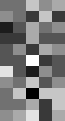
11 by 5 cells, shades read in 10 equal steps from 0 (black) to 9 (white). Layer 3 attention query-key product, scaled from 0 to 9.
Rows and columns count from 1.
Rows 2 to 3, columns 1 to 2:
5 4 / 1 3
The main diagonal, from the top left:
4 4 6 3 5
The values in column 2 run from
2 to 7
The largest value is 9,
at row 6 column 3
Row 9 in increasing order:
0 4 7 7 7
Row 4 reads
2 2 6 3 3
